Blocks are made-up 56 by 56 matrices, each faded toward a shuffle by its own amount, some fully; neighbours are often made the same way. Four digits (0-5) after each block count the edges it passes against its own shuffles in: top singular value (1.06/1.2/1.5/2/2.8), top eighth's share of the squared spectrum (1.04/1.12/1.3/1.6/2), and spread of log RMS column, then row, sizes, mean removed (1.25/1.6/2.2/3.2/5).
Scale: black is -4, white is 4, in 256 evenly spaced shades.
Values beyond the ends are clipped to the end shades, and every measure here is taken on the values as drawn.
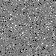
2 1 0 0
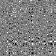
4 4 2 2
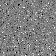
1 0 0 0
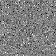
2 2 0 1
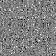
3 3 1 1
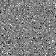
3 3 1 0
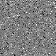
3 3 1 0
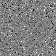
2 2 0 0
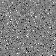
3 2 0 1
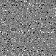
3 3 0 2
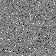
1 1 0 0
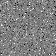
0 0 0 0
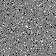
0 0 0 0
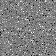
1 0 0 0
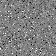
0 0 0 0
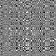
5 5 3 3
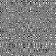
4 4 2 3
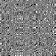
4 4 2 2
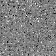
0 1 0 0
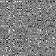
4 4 2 2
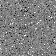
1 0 0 0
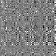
4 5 3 3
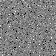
0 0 0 0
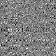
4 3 2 1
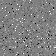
2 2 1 0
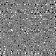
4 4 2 2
